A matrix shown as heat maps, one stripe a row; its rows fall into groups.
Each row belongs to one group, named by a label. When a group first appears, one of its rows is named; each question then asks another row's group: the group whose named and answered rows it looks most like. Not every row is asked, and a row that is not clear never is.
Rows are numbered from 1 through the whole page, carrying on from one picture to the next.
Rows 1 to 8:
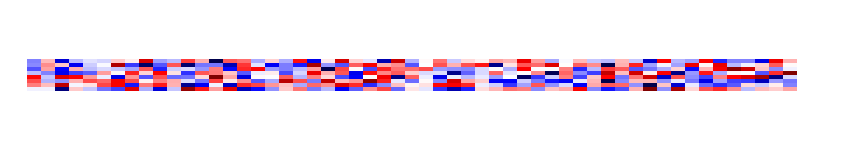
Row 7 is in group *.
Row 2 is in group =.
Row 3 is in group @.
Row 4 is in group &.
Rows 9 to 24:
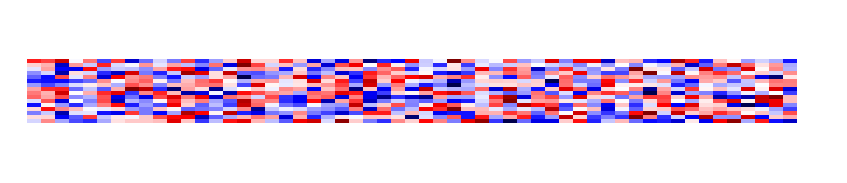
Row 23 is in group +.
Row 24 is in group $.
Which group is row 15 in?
&
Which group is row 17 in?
*
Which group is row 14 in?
&
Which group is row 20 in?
=
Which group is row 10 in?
@
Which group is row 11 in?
+
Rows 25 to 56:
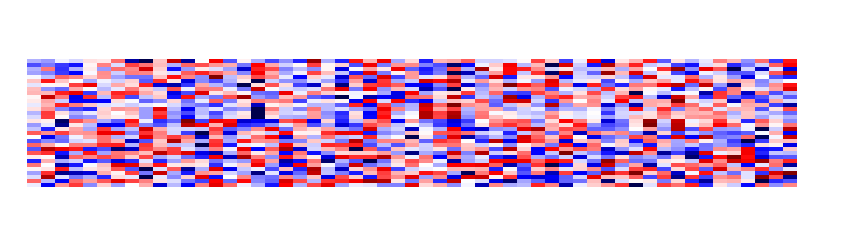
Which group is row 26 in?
&
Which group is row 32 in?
&
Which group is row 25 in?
=
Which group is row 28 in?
&
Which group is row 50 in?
@
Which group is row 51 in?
$
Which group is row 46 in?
*
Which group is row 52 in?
=
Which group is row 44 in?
+
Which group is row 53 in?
&
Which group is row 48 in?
+
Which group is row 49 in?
@
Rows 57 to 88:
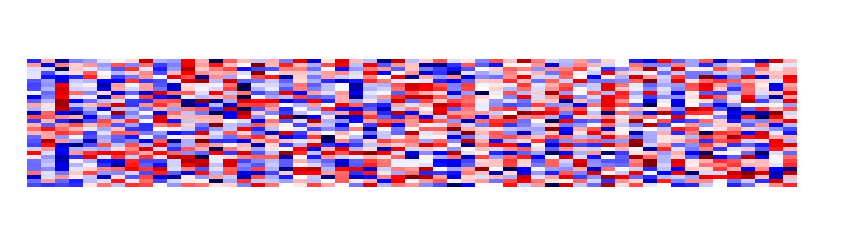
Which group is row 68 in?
*
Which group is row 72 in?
&
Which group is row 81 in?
+
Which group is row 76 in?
@
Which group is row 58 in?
&
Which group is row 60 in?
&
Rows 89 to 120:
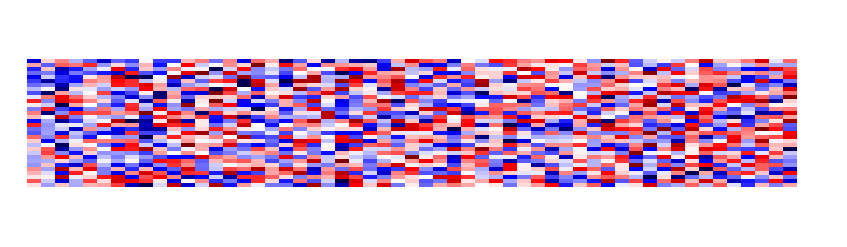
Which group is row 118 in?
*
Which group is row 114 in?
$
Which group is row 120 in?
=
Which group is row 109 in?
$
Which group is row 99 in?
=
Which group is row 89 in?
@
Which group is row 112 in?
+
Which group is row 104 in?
=
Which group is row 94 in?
$
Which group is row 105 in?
$
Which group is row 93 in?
=
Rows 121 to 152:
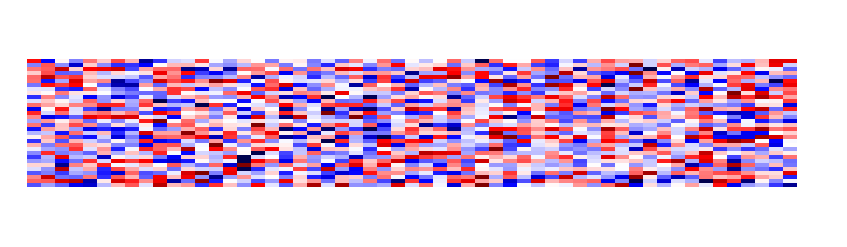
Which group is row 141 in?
@
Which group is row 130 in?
@
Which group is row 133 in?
@
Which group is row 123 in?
*
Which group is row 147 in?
@
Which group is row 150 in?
+
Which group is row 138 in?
@
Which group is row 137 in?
&
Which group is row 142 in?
=
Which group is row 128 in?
+
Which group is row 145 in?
@
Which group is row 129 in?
$
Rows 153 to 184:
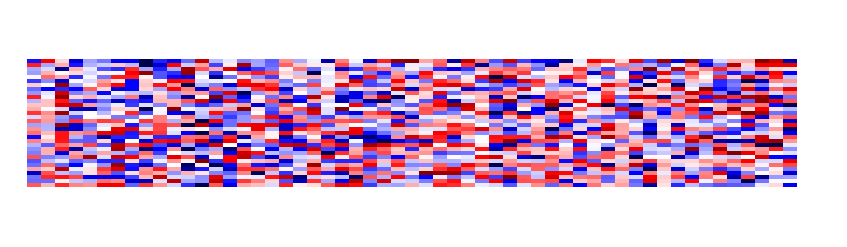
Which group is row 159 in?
*
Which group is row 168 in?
*
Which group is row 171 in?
*
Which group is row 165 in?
$
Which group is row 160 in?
+
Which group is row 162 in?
=
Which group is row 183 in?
=
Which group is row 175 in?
=
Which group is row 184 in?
*
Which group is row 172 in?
@
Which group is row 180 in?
*
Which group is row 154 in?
$
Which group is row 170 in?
$
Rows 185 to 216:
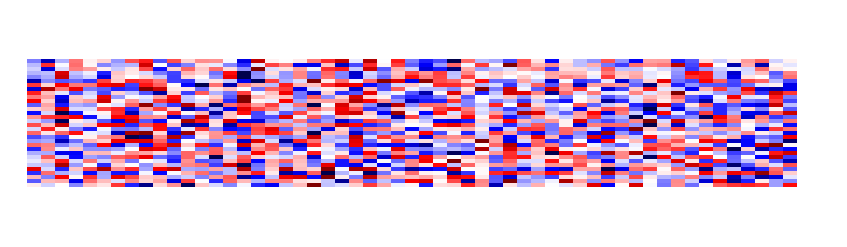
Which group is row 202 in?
+
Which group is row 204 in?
=
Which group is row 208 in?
&
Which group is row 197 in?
*
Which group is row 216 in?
=
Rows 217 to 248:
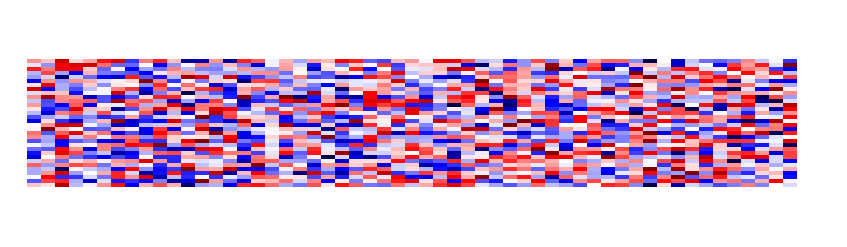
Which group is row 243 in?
&
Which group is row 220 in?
+
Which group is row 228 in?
&
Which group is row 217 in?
*
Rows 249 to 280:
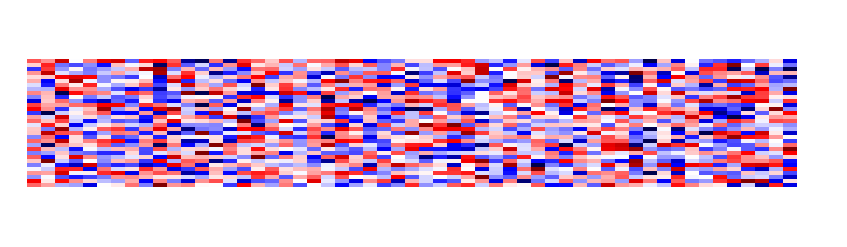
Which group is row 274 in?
+
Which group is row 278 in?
$
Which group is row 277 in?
*
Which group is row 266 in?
*
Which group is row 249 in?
*
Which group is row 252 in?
+
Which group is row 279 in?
=
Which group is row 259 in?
@
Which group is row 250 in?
$
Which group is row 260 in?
*
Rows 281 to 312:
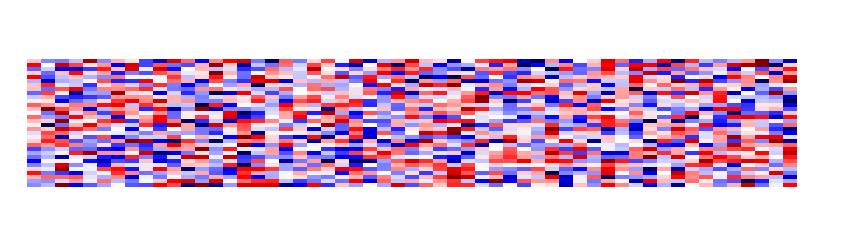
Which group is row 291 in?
$
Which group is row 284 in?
=
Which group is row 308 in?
*
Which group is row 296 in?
*
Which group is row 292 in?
*
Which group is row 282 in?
=
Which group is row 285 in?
&
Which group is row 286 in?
+
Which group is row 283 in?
&
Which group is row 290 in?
$
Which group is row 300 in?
@
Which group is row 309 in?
$
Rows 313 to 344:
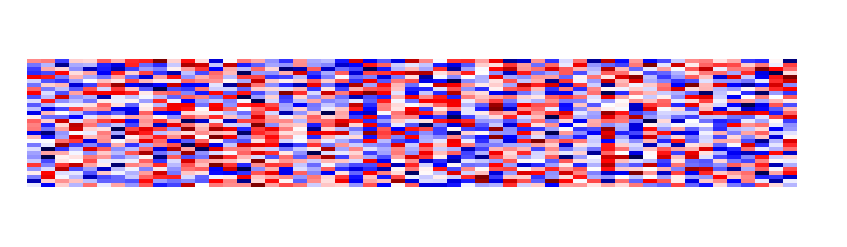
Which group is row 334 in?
*
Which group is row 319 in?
=
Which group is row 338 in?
&
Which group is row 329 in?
&
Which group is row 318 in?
&
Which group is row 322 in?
@
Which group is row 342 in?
$
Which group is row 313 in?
$
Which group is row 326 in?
@
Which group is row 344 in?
&
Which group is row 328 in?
*
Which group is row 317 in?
&
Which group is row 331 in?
&
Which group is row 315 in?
@
